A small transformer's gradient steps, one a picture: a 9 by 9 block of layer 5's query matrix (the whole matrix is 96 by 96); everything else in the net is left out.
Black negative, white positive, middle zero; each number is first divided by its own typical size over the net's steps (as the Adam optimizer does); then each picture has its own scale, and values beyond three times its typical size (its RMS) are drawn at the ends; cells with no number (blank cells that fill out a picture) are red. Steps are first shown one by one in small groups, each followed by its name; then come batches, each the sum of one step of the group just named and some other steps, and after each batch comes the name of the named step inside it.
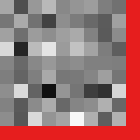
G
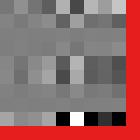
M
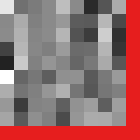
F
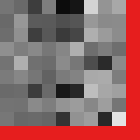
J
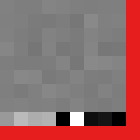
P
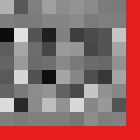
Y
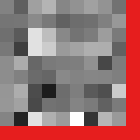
G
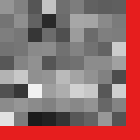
M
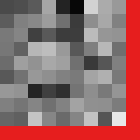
J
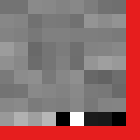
P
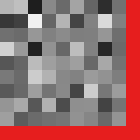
G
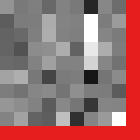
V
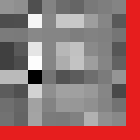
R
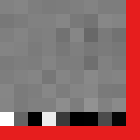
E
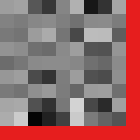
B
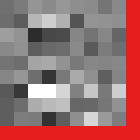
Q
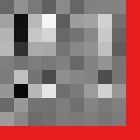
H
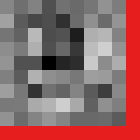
E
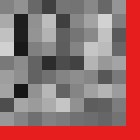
H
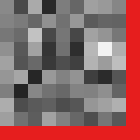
E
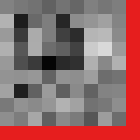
H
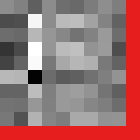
R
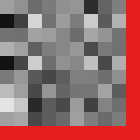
B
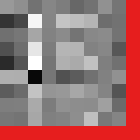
R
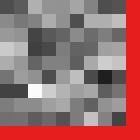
Q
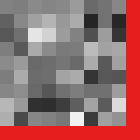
B
